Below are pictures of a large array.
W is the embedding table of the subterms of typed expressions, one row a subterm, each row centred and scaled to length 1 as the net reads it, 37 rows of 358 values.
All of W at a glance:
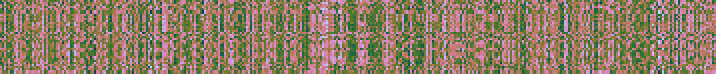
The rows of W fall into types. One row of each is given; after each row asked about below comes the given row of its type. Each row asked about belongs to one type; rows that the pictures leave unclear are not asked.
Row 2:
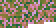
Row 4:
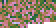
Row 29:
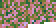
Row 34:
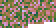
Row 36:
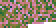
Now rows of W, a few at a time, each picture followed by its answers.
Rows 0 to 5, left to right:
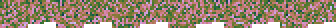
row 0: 29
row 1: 4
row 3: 36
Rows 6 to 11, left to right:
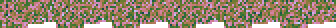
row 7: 34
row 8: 34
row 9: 34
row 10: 34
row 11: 36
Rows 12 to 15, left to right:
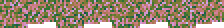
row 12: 2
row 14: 2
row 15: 34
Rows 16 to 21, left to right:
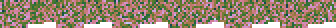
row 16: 4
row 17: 29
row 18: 4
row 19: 34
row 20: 29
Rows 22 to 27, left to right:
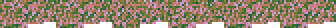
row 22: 2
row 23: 2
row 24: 34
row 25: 29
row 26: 2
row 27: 2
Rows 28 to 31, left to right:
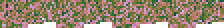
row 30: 29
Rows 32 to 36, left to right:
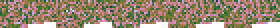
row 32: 36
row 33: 4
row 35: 36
